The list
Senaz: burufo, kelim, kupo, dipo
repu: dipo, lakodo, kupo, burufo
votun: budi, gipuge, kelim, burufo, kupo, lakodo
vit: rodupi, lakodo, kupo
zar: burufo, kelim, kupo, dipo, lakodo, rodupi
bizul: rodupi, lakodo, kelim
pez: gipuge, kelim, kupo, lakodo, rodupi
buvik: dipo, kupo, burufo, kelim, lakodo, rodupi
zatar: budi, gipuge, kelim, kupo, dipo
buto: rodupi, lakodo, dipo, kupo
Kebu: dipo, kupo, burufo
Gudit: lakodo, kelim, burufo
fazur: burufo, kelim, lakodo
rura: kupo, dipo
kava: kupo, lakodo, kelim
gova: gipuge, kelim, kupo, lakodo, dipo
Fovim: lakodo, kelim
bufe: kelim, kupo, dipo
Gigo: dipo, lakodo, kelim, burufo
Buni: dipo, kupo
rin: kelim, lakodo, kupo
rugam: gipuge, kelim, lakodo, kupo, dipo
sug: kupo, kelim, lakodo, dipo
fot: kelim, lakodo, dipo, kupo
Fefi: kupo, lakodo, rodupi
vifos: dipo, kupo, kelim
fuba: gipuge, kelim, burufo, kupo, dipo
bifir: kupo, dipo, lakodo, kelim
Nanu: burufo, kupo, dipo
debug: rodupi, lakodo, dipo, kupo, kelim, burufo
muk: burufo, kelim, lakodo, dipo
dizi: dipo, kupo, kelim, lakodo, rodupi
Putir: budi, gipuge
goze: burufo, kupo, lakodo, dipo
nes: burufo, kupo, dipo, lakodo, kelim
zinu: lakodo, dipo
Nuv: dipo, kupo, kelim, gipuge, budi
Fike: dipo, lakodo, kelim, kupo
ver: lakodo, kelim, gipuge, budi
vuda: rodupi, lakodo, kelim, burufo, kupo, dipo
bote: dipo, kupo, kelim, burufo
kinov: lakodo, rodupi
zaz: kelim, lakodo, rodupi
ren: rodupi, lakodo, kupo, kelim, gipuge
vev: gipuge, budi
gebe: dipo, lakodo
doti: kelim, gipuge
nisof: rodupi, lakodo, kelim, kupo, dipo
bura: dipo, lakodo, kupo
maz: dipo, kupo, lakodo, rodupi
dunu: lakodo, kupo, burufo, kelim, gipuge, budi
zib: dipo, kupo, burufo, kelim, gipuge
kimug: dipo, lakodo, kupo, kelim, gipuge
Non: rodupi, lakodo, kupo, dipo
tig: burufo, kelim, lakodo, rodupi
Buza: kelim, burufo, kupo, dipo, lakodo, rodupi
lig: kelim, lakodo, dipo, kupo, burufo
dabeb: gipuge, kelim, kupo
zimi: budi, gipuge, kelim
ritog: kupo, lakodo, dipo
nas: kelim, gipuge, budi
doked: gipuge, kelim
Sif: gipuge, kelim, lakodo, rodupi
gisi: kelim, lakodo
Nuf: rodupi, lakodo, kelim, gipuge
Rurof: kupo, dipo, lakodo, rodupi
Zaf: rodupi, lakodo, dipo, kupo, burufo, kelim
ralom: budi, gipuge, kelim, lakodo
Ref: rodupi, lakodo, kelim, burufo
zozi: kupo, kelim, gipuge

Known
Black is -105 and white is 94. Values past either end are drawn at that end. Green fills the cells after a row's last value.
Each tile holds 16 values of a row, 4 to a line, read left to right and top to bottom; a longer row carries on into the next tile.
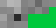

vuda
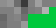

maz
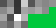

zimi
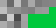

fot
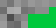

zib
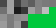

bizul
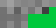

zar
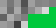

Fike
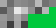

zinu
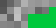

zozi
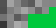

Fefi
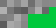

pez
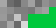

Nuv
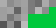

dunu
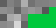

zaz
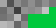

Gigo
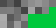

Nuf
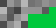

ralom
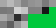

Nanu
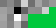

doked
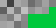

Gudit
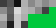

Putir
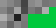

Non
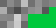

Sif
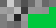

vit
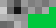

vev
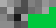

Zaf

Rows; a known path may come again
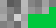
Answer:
ver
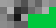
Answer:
Zaf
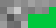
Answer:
zib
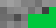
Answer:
zar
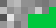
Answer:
rin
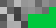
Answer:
gisi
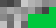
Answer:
doti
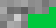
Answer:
gova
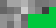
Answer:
muk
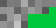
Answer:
zaz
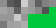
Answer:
nas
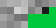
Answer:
Senaz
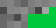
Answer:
Rurof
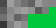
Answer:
Fefi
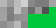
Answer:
fuba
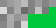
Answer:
dabeb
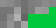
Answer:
dizi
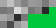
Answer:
Nanu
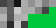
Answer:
Putir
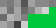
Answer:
Fike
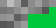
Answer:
goze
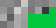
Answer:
zatar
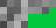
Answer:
ralom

